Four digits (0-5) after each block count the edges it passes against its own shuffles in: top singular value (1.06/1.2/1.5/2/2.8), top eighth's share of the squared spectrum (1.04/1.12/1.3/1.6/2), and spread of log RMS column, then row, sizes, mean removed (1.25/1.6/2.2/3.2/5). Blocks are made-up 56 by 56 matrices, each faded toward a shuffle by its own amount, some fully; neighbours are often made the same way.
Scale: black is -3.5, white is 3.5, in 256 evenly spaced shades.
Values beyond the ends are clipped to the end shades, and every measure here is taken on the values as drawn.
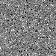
1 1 0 0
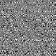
3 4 2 3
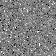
1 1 0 0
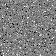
0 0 0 0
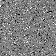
0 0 0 0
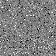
0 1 0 1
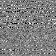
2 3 0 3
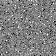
0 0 0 0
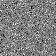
0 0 0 0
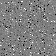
2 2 0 0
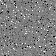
0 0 0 0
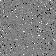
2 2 1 0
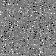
3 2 1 0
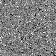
0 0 0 0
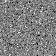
0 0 0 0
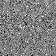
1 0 0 1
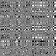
5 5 3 3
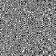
3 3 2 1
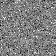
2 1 0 0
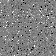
1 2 0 1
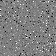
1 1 0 0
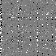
2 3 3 2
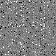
1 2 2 1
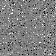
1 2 1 1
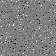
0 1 0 0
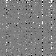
3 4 2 2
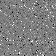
1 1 1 0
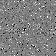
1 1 0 0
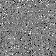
2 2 0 1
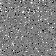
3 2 0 1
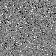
1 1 0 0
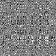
4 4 2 2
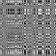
5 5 4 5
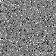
2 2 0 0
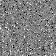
2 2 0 0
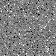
1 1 0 0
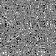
3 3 2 1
